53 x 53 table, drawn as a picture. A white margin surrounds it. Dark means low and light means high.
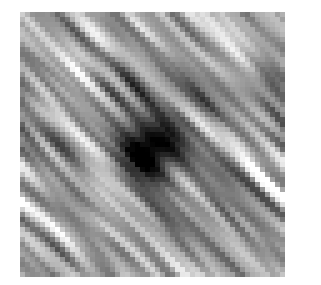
Grain: diagonal, down to the right. Dips: one, in the centre. Lone odd cells: none. Average level on the scale: 60%. Ninth with the lowest average: centre.
